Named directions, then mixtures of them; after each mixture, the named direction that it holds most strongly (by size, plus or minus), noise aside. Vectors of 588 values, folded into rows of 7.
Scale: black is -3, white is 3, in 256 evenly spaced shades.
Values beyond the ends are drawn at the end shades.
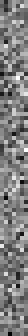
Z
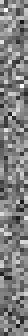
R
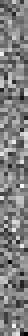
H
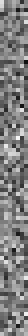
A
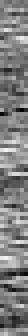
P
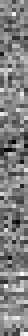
H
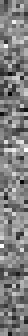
Z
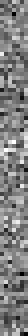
H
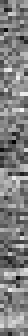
P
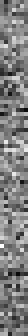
Z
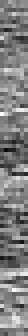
P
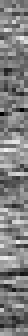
P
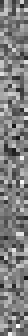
A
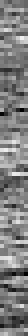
P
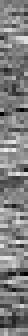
P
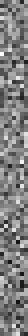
H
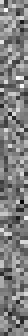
R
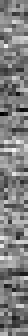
P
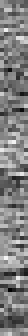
P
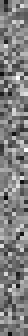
Z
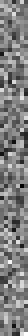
H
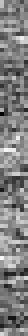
P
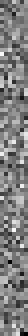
H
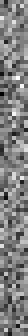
Z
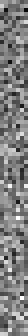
A
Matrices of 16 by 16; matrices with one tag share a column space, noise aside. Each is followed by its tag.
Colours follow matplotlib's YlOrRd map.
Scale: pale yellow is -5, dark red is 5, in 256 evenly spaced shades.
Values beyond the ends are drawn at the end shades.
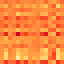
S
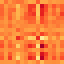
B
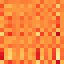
S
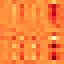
B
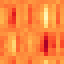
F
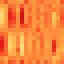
F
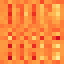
B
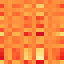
S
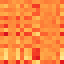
S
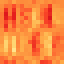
F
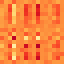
B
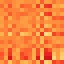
S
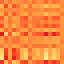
S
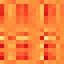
B
